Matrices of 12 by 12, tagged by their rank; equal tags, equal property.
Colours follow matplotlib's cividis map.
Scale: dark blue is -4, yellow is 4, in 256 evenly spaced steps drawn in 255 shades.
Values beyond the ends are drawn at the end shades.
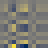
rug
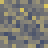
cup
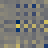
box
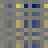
rug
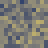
cup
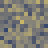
cup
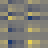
rug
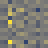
box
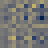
box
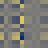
rug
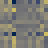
box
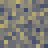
cup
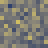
cup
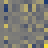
box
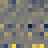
box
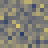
cup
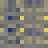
box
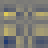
rug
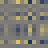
rug
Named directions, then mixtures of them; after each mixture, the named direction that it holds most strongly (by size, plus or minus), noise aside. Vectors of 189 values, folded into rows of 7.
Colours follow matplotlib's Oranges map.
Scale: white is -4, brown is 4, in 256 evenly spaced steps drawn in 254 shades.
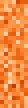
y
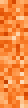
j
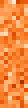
y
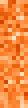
j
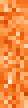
y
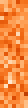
y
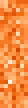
y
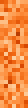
y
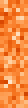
j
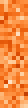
j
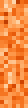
y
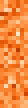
y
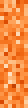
y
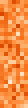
j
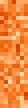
j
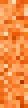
j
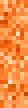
y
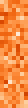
j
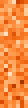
y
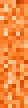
y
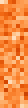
j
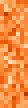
y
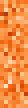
y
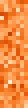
y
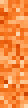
j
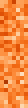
j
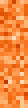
j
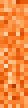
y
